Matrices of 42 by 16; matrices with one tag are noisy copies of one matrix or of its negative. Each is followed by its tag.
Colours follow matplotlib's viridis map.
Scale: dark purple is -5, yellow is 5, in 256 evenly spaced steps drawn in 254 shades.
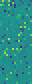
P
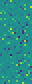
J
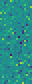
J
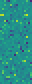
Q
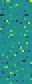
Q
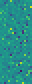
J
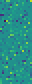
Q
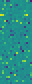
Q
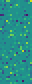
Q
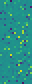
J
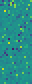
P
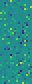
J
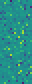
J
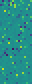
P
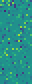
P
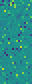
P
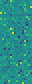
J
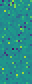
P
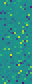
J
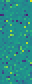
Q
